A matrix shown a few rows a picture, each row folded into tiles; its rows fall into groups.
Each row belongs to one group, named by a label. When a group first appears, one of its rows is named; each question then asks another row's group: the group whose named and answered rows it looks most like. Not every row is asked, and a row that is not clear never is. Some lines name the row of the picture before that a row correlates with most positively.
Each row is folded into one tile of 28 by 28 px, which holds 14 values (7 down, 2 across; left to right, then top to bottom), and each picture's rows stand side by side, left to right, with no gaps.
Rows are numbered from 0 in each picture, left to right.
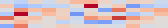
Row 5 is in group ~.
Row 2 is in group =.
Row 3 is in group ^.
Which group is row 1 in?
~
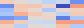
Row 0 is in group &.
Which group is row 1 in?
^
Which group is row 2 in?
&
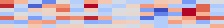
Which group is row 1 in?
&
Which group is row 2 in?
^
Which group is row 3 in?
^
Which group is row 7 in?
^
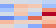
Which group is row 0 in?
&
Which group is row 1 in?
~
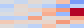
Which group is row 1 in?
~
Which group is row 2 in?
~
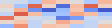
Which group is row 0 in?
~
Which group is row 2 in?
&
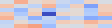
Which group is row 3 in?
&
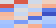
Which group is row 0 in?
^
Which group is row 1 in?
=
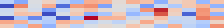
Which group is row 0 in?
&
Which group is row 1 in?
=
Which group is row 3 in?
^
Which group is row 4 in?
=
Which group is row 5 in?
~
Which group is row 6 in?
=
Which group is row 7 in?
^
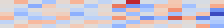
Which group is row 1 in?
&
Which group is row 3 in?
&
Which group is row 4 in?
^
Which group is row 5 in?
&
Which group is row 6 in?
^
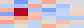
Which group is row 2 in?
&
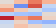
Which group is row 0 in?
^
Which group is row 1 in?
^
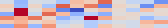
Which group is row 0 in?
~
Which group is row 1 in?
~
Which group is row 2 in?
=
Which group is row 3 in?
^
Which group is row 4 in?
^
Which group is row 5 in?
&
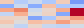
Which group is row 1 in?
&
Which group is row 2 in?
~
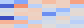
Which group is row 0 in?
&
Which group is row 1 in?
=
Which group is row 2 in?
^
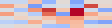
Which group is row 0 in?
^
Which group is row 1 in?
~
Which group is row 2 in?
~
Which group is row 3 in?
^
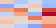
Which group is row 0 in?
~
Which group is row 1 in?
~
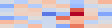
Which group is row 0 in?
&
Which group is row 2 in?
~
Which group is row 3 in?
=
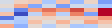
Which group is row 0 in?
=
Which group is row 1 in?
~
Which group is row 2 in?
~
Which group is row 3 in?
~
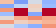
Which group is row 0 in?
~
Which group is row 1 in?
~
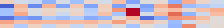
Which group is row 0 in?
&
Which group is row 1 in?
&
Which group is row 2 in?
&
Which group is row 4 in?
~
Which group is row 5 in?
&
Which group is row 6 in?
^
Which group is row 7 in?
~
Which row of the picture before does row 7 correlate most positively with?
0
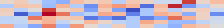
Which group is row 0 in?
=
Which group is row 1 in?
~
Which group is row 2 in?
^
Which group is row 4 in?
=
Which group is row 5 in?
&
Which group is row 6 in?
^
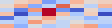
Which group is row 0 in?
=
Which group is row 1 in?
~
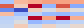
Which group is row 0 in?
=
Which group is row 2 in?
^
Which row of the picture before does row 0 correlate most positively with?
2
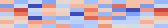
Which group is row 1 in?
&
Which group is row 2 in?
=
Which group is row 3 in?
^
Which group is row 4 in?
=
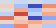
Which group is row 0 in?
~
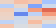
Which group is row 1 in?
~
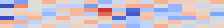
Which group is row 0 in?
&
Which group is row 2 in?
~
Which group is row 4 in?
=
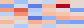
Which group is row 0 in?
~
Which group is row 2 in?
^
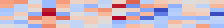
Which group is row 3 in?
~
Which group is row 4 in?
^
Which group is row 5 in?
=
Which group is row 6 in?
&
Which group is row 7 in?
=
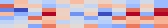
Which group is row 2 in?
=
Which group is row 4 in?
~
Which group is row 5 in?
~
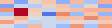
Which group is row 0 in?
~
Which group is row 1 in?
=
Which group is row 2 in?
^
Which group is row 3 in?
^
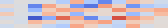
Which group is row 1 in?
&
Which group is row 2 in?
^
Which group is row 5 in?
~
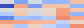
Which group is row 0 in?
&
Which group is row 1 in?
&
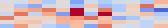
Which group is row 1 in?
~
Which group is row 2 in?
~
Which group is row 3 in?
~
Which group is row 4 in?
&
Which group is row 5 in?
=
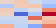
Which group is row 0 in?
=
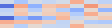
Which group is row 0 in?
&
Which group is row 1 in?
&
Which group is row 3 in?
^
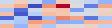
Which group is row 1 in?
&
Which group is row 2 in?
^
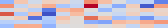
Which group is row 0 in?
^
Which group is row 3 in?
^
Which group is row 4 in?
&
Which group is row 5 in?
&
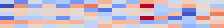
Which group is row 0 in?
&
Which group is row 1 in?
&
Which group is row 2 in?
&
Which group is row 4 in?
&
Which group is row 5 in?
^
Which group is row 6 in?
=
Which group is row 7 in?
~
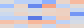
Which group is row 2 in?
=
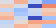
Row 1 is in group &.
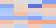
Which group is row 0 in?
&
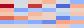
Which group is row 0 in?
^
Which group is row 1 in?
^
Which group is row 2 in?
&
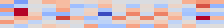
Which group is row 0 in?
~
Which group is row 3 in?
=
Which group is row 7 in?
^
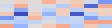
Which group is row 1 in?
=
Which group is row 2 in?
=
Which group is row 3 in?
&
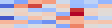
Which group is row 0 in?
&
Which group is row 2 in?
~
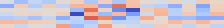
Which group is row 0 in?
&
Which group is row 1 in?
&
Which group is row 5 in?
~
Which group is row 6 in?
&
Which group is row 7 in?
&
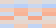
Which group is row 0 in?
~
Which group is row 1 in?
~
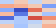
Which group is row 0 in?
=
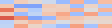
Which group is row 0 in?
^
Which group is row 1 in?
&
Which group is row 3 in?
^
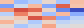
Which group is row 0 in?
~
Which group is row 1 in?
^
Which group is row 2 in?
=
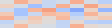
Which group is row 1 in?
~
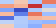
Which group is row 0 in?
=
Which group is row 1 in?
^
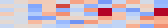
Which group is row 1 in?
&
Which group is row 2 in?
^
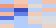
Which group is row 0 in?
=
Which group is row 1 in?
^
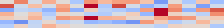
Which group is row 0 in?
^
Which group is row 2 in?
^
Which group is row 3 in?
^
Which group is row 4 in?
^
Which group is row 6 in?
^
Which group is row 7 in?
~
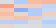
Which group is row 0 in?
^
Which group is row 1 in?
^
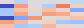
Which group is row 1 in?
~
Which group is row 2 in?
^
